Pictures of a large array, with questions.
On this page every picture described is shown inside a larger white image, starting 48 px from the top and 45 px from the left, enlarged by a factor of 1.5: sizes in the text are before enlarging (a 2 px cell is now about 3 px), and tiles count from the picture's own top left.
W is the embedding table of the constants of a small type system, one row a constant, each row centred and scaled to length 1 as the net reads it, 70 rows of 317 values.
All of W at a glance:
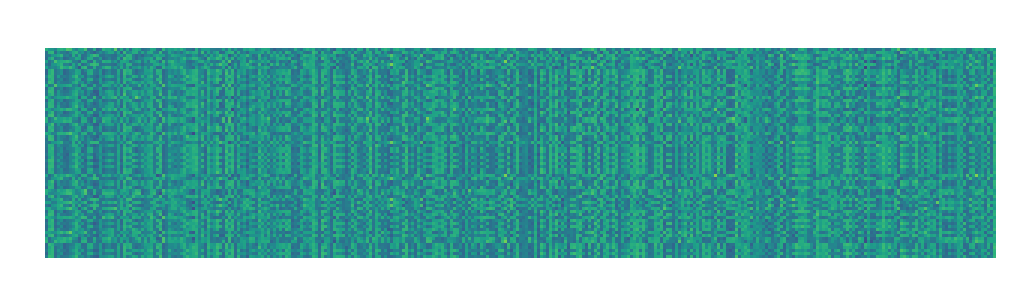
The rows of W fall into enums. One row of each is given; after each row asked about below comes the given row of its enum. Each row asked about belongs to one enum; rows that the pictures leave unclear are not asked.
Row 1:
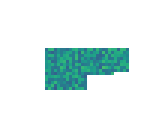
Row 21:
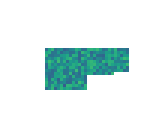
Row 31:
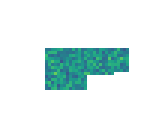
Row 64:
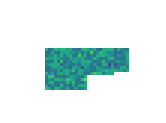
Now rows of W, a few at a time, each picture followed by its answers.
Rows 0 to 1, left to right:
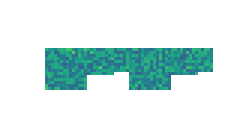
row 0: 64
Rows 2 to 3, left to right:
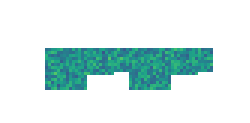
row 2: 31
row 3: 21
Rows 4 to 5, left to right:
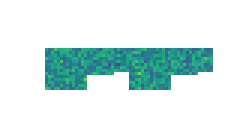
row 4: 64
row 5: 31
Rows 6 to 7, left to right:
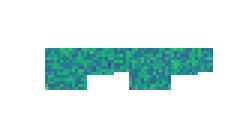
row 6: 64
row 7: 21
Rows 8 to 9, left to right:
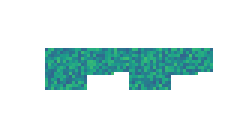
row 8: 21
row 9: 1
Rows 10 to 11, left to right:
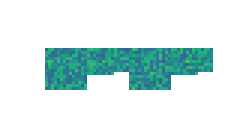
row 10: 21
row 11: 1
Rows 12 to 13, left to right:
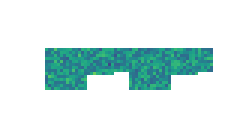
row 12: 64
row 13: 21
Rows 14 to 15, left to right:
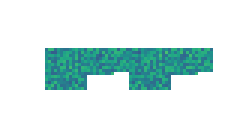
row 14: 1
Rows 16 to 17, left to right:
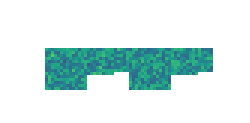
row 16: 64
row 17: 21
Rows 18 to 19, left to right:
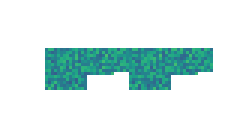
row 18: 1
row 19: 1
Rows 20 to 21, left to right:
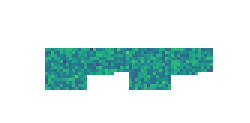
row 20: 64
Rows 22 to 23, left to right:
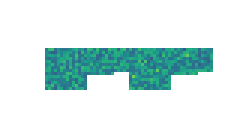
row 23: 64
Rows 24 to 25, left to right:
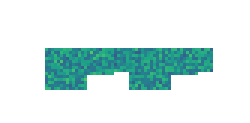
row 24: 64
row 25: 1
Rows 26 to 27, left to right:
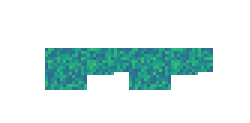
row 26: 21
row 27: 21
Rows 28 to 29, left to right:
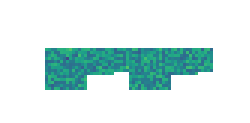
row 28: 64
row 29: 1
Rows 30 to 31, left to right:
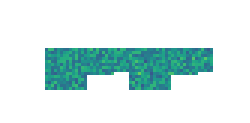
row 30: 1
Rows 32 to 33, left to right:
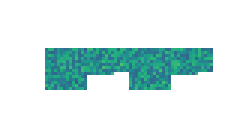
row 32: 1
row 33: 21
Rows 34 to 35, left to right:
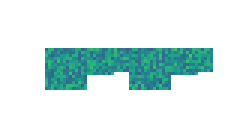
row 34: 21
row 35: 1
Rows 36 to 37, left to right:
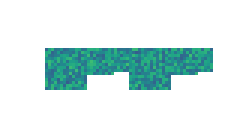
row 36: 21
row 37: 1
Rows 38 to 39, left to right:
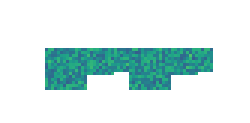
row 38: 21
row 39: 1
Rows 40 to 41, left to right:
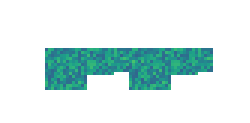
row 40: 21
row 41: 21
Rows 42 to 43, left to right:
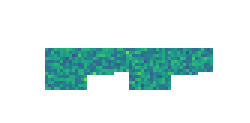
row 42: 64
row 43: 31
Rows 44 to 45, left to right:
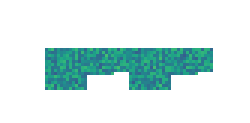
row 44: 1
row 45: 1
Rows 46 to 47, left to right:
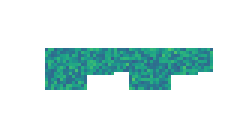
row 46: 21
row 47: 64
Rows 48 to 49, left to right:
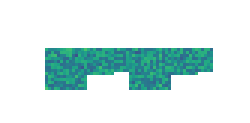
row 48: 64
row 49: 1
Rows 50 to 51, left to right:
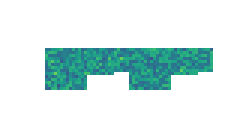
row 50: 31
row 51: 64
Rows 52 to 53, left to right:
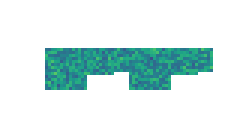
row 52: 31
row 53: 64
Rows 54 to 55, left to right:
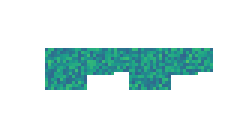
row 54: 21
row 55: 1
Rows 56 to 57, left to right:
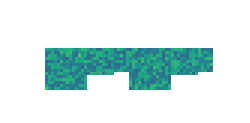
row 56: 64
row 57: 21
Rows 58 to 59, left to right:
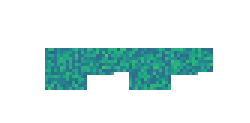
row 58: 1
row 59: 21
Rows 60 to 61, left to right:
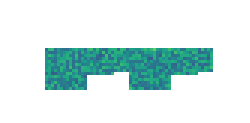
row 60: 1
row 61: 64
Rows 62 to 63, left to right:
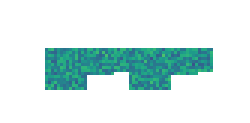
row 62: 1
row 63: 64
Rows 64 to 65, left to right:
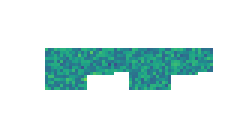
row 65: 21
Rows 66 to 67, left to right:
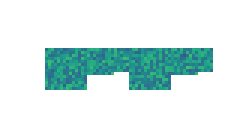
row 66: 21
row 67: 1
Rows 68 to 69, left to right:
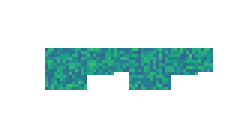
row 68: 21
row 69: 1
